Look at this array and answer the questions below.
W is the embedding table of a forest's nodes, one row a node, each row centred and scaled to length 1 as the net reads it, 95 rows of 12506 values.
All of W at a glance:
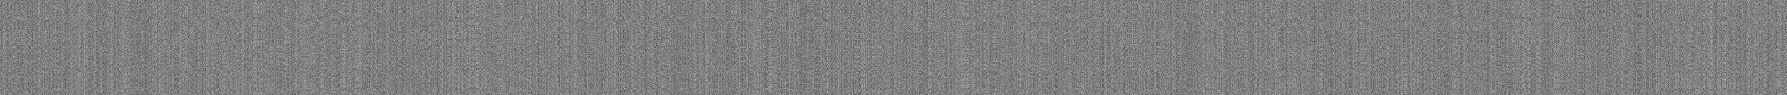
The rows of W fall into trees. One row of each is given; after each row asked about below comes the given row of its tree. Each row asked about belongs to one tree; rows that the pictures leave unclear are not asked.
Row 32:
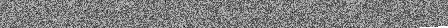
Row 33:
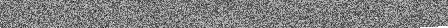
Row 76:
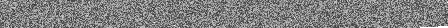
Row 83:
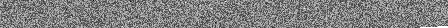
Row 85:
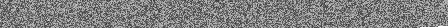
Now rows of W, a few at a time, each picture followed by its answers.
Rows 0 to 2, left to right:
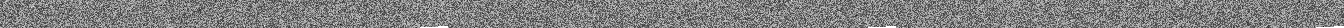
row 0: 85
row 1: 83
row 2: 76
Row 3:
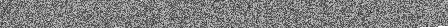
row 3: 85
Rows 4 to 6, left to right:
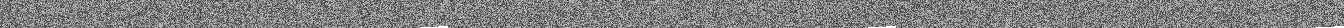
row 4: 85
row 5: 32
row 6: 76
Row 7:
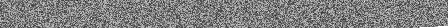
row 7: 76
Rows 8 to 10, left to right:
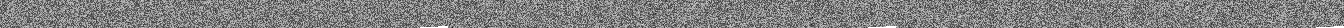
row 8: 32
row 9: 85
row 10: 76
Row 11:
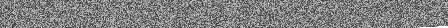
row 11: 76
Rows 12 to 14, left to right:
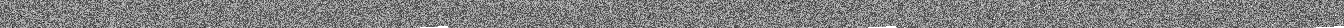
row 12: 76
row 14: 32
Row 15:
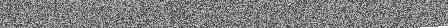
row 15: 85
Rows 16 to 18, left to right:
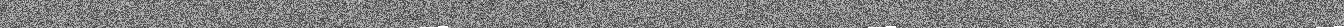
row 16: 32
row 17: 83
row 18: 83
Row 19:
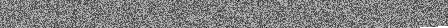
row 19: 76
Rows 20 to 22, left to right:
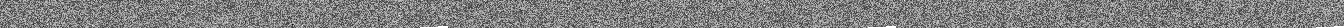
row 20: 33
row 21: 76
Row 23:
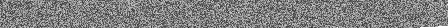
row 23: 85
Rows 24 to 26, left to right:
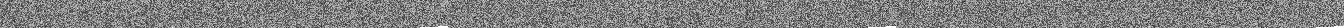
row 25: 83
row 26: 85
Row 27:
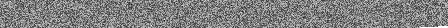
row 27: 76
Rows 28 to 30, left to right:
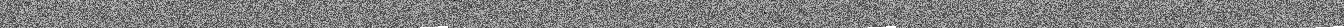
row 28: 85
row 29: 76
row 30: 76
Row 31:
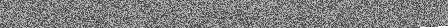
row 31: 83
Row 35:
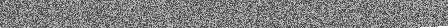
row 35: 85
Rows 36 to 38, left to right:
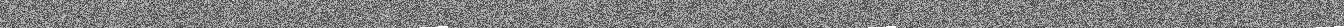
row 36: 76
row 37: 76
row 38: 32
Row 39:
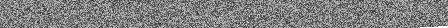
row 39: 33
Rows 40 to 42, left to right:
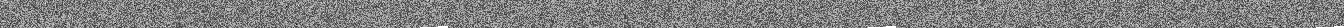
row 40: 76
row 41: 76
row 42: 76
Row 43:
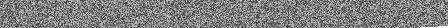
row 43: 85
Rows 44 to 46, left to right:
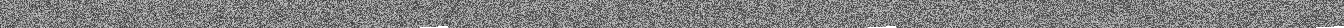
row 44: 76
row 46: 33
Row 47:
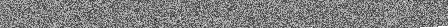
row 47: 33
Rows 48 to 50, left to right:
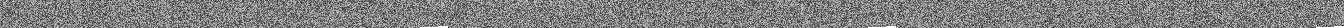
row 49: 85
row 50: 83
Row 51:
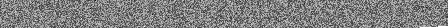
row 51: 76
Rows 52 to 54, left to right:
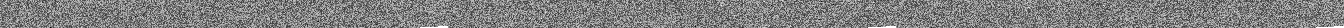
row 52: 85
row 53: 33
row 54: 85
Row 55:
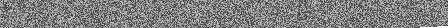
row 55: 83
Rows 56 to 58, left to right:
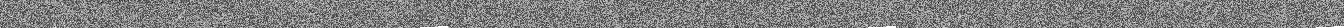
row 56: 33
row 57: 85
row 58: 76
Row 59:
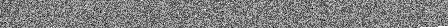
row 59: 85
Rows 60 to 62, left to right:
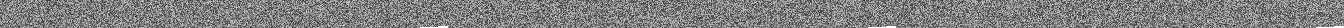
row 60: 32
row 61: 33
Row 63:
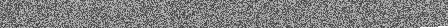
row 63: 85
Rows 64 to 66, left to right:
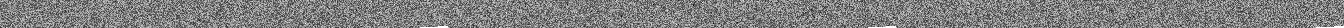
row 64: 76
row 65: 33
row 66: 32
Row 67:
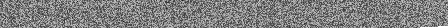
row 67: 85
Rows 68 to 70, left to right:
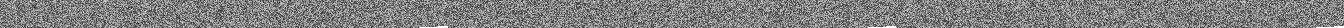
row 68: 76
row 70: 32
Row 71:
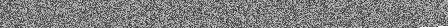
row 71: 85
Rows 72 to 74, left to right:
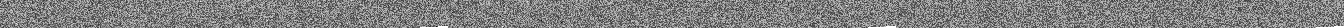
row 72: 83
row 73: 85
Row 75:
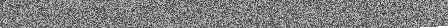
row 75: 85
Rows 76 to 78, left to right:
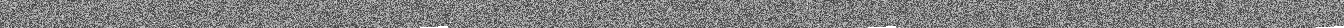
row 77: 32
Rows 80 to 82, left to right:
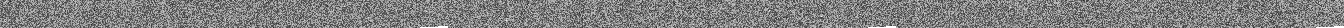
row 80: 85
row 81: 76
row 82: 85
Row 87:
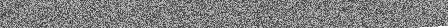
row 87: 85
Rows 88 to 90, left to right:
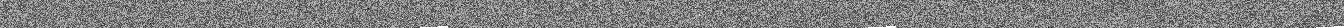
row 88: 83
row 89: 32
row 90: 33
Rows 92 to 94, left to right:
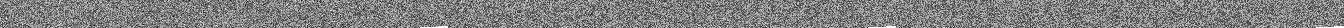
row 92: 33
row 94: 76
